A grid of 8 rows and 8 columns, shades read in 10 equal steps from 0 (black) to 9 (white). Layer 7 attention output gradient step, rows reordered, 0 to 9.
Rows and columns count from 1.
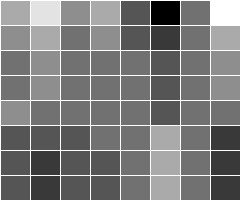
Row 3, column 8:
5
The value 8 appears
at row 1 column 2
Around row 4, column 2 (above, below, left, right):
5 4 4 4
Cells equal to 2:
6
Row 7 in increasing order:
2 2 3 3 3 4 4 6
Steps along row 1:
up down up down down up up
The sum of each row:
41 35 33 33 32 29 27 27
